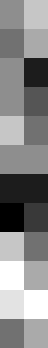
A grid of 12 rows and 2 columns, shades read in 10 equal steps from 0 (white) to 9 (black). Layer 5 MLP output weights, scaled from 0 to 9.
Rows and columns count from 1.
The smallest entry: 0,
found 2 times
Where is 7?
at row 8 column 2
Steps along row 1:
down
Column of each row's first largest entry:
1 1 2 2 2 1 1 1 2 2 1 1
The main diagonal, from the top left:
4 3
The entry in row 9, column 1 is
2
